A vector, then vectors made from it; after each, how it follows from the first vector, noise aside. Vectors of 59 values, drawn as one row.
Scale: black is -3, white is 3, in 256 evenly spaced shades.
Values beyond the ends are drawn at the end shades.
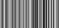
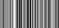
wrapped around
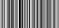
wrapped around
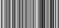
wrapped around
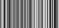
negated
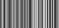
negated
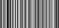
wrapped around
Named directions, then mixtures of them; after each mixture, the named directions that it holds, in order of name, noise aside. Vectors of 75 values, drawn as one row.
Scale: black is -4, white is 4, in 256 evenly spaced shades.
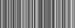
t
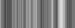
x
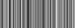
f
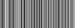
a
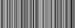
t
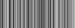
a, f, t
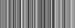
f, t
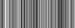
a, t, x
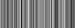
f, t, x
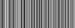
a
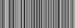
a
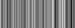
t, x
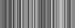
f, t, x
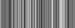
a, x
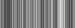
x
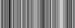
f, x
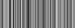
f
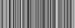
f
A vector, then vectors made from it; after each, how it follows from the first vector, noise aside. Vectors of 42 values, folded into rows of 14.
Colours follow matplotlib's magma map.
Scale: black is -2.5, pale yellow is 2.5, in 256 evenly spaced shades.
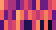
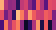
copied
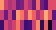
copied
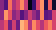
wrapped around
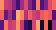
copied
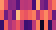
copied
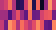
wrapped around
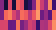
reversed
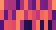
copied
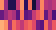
wrapped around
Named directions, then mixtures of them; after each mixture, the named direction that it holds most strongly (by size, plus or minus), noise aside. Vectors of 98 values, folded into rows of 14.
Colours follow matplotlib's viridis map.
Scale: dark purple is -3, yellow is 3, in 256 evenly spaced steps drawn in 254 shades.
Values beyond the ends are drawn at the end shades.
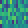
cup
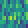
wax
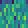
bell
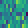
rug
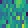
rug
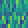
rug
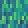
wax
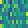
cup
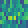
wax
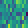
rug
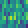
wax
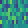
cup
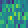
bell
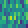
wax
